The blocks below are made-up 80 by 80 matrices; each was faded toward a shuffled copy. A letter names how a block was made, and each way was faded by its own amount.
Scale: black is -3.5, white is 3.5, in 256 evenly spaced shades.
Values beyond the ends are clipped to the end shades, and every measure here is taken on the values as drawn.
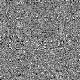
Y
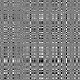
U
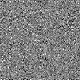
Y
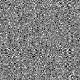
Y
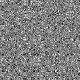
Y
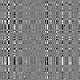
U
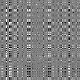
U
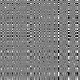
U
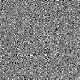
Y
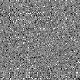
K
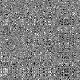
K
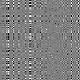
U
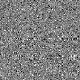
Y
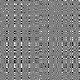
U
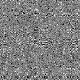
K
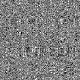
Y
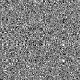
Y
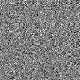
Y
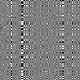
U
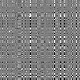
U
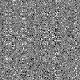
K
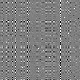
U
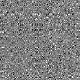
K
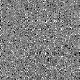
K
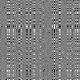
U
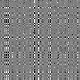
U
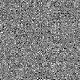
Y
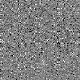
K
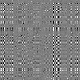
U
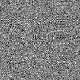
Y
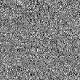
Y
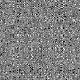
K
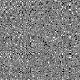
K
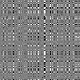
U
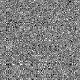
Y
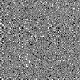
K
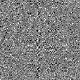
Y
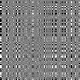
U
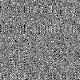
Y
